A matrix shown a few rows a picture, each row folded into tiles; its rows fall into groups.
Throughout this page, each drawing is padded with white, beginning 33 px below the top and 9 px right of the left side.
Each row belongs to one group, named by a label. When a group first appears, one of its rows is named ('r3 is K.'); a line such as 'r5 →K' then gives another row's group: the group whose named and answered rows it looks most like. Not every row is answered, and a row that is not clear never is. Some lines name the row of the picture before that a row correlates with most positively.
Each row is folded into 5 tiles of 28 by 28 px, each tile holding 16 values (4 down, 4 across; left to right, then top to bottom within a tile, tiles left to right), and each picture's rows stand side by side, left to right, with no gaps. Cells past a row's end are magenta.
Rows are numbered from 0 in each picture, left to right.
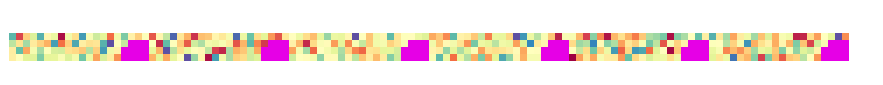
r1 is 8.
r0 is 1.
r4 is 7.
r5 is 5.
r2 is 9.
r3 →8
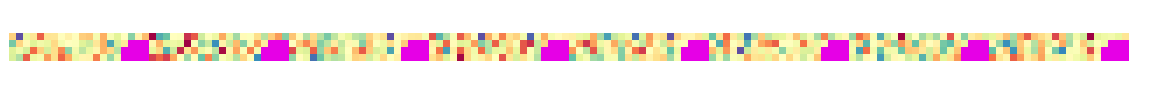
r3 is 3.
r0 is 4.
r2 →9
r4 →9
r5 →5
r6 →1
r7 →7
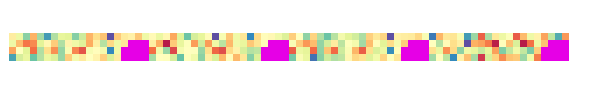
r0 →9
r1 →9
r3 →5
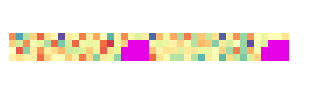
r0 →3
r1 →1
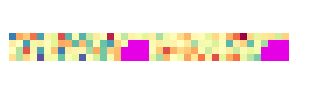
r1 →4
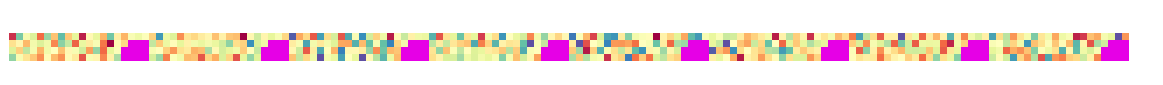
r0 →3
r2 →1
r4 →5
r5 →7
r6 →3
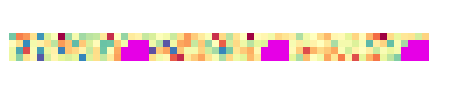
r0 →1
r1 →7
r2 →4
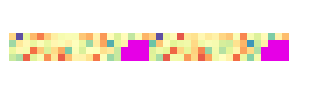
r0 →4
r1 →4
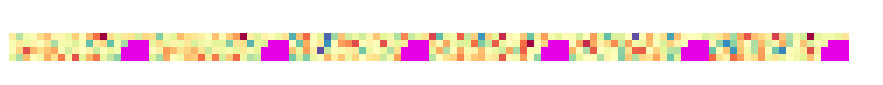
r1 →4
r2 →5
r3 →3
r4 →9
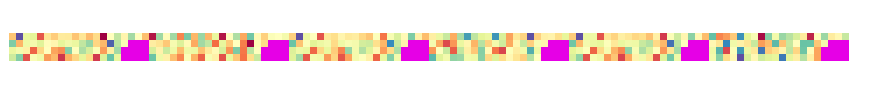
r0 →4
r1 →3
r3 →9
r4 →4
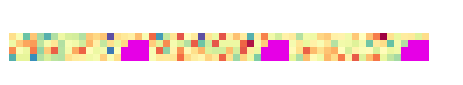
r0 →9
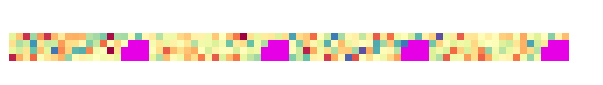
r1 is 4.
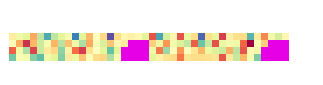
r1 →3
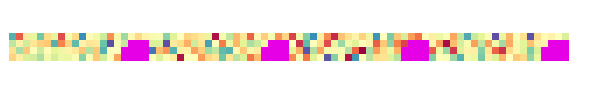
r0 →1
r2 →8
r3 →9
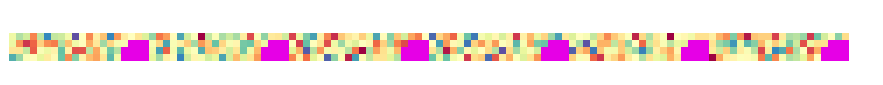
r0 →9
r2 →8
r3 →5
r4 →7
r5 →7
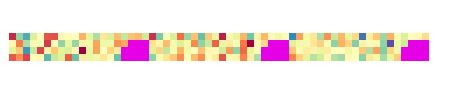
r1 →3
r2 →1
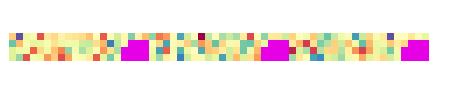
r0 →4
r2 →9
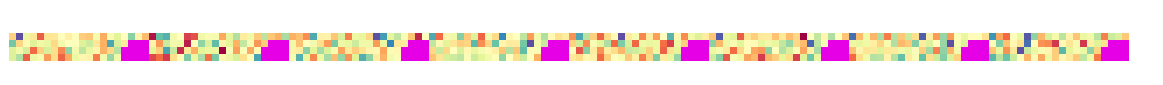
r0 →4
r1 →8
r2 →8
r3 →1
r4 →3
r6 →1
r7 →5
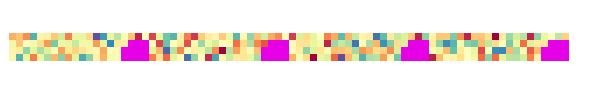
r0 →8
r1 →8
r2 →8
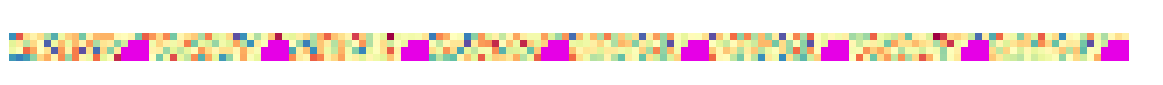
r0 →5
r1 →8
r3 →5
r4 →1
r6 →5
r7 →1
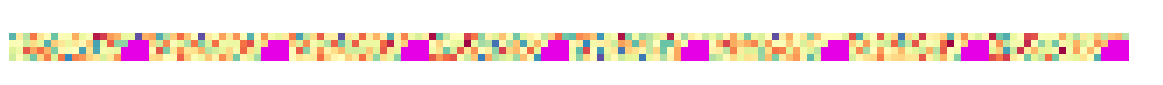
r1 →3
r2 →3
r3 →8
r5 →9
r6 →3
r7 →8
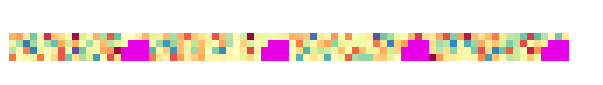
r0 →7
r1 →7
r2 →8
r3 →7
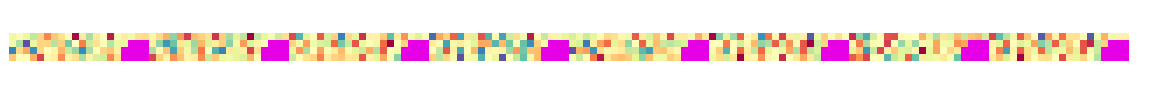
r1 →7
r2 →3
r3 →1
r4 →7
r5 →3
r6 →8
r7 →3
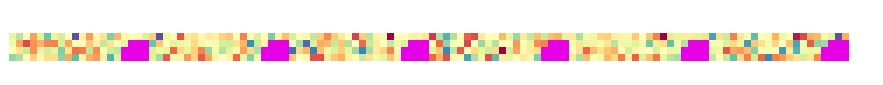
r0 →9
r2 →7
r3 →8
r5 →5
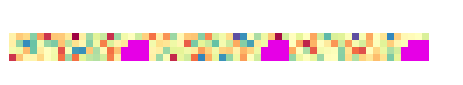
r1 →8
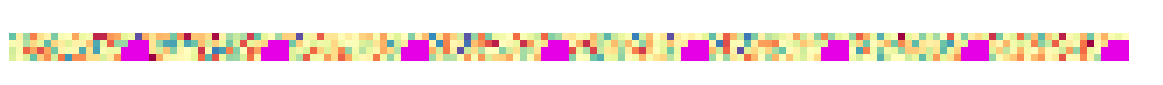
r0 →5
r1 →7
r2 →4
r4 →9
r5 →5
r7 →3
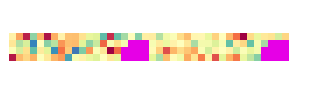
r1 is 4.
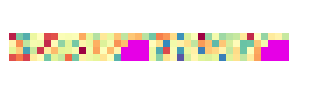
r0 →8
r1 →1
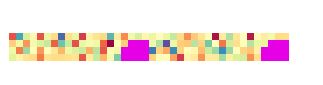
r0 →3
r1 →7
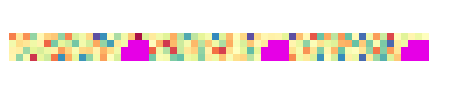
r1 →9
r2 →1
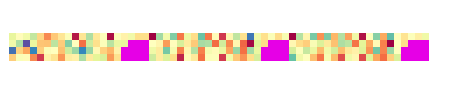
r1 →3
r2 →3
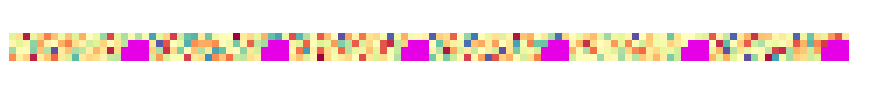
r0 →7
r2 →3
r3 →5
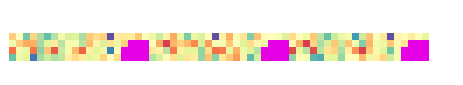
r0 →9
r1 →9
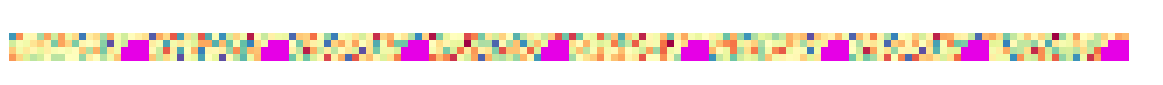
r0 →1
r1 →1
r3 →8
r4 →3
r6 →5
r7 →7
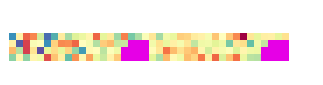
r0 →5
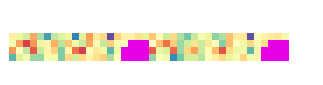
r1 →9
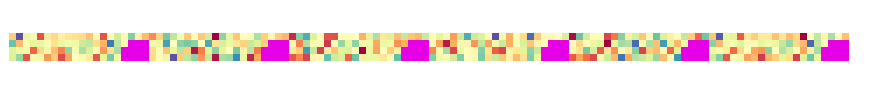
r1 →7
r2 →8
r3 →9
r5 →4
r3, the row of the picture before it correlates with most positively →0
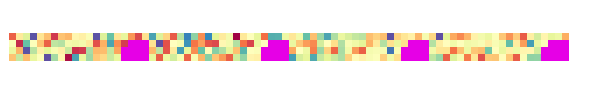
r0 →8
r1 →5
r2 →9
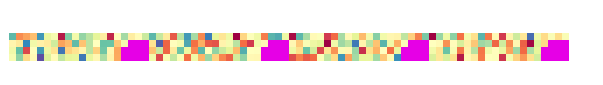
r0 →1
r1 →5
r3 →3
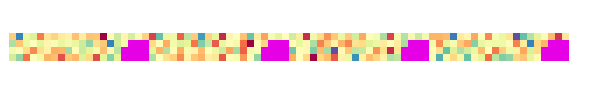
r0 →4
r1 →3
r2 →7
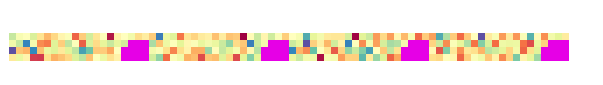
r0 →7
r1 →4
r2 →7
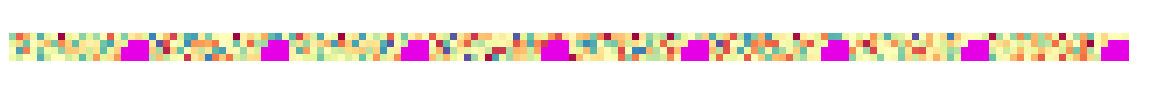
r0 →1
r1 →5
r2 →1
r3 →8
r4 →7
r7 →3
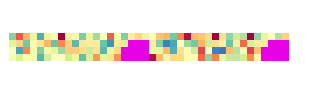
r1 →7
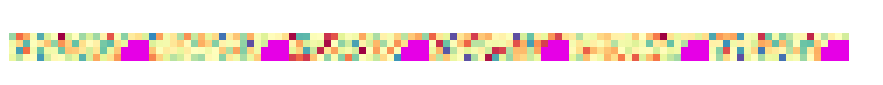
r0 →1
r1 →1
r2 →8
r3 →8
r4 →4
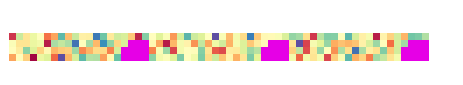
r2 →5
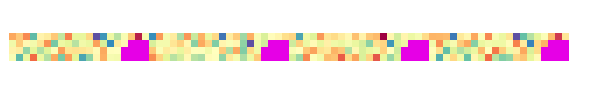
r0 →8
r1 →1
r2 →4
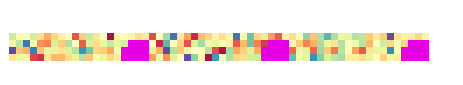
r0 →7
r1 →8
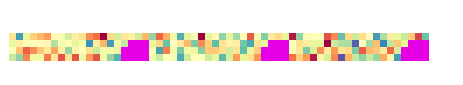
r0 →4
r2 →8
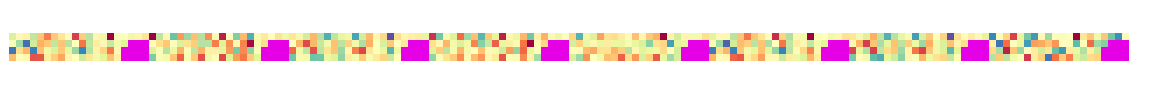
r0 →7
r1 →3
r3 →3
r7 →5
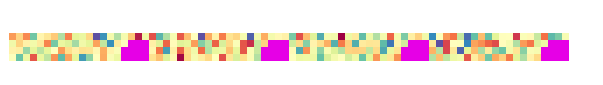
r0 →8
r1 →3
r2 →1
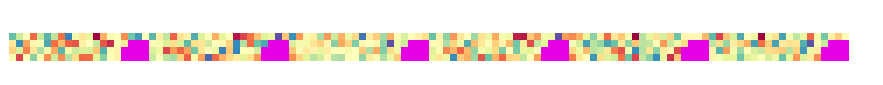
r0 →5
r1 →5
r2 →1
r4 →7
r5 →1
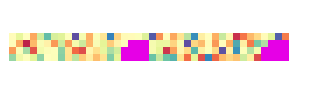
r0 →9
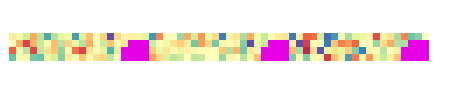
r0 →9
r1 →1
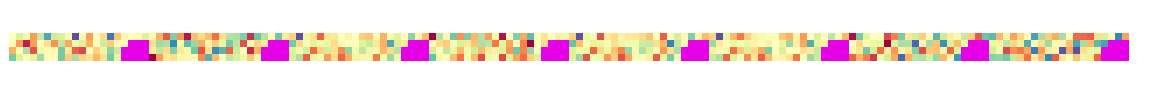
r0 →9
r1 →7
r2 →4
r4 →4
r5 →4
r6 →8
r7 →5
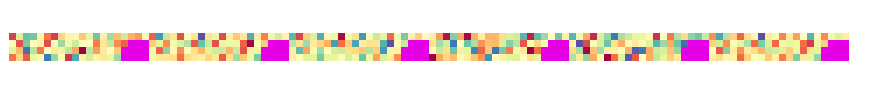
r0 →8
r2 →1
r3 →7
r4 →5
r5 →3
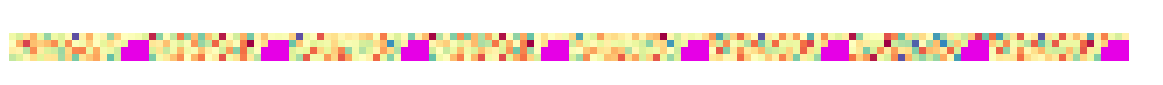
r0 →9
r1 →3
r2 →4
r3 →3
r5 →3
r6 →8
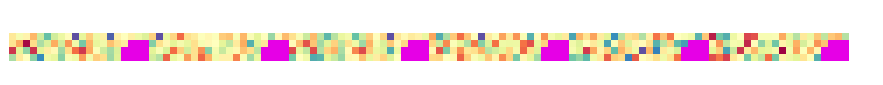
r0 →9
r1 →4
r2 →9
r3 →3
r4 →5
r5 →8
